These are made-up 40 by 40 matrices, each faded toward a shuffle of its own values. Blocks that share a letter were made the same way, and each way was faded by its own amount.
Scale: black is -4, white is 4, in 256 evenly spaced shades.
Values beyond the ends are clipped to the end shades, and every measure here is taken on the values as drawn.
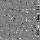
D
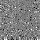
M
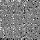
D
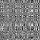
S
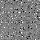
M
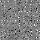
D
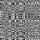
S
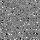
M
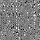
D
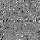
M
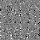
D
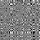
S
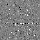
M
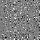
D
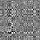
S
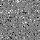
M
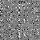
D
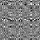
S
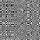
S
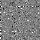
D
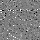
M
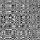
S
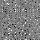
M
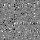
M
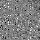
D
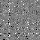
D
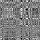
S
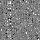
M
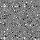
M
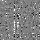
D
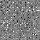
M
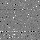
M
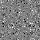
M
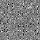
D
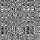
S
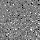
M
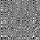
S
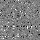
M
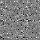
D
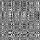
S
